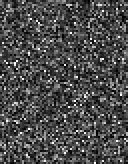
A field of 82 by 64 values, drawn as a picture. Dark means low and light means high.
The values are skewed, with a long tail toward high values. No overall slope runs across the table. No single row or column stands out from its neighbours. The grain is fine, like static. No regular stripes run through it. There is no seam. On average the colour sits 30% of the way up the scale.
